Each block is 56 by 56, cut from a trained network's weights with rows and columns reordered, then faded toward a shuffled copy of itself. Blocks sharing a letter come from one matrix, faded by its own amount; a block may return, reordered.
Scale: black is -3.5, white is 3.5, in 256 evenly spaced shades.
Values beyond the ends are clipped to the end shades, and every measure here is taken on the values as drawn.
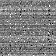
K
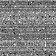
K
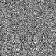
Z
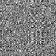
Z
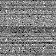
K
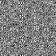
Z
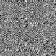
Z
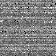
K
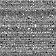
K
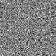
Z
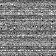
K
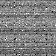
K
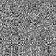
Z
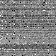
K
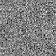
Z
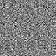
Z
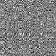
Z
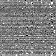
K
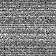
K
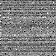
K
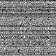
K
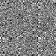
Z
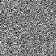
Z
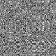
Z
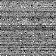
K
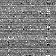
K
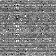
K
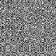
Z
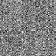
Z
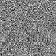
Z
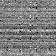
K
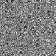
Z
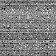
K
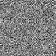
Z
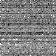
K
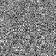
Z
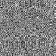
Z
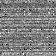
K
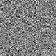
Z
